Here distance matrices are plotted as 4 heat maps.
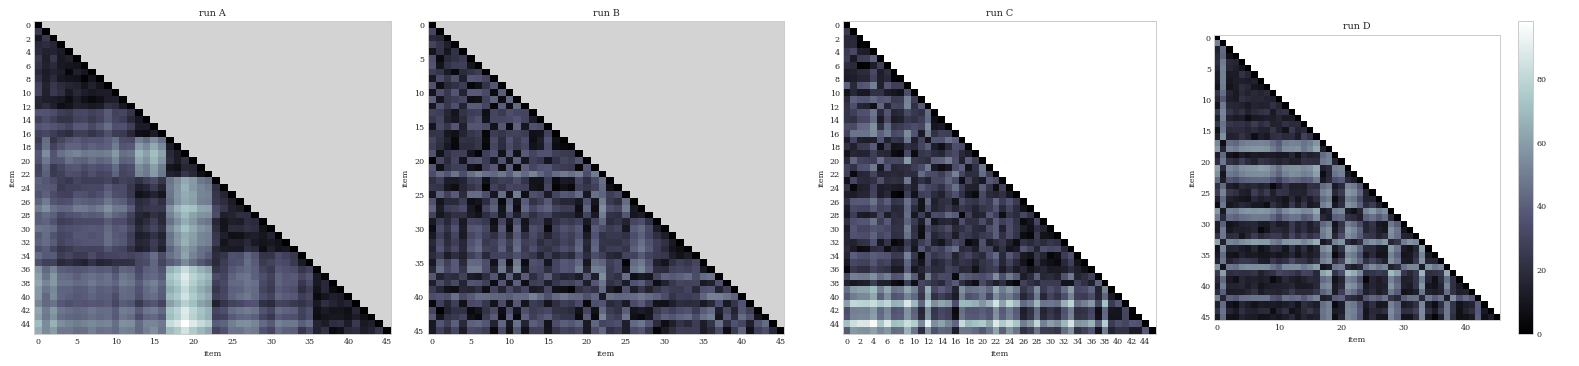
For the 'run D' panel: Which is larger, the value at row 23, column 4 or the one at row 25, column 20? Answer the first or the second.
the first
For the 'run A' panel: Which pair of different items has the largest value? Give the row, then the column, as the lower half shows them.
44, 19
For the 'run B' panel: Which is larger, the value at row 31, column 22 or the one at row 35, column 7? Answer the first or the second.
the second
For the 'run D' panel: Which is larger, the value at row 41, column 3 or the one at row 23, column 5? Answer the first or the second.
the second
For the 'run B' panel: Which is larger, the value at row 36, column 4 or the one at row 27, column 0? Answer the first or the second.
the second
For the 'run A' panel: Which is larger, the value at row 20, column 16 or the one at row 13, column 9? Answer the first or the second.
the first
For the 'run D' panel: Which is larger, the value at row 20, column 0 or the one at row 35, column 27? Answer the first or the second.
the first
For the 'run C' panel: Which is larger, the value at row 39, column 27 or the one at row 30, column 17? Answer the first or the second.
the first
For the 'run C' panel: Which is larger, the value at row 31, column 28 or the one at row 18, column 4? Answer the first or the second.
the second
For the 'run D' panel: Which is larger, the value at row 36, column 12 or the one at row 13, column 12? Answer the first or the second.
the first
